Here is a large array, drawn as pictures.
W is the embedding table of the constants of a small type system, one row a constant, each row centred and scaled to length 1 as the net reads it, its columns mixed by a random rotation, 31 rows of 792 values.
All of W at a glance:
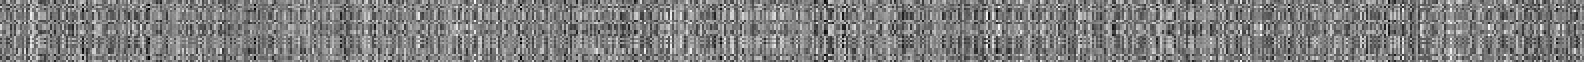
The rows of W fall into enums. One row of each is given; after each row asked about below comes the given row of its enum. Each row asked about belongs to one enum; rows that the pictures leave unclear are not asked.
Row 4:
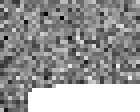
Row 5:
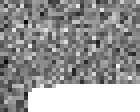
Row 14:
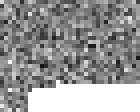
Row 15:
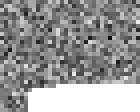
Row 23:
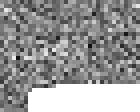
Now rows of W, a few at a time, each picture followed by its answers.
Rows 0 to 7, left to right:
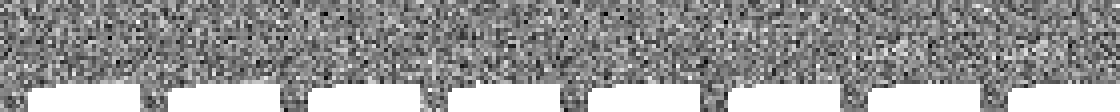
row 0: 15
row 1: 15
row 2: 4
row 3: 14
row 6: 23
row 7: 23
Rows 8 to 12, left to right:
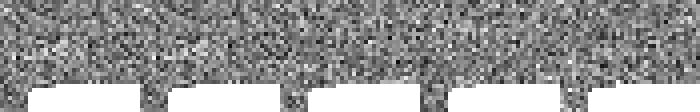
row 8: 23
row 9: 23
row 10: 15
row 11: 5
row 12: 14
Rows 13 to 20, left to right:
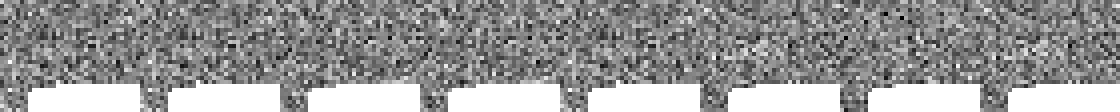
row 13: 14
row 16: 15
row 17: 14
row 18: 23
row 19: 4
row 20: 23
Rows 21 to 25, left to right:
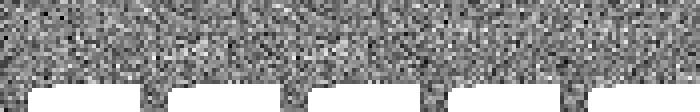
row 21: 4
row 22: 23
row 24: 5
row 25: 5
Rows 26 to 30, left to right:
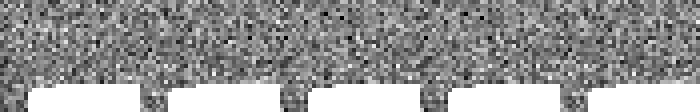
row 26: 5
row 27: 15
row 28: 4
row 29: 4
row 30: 15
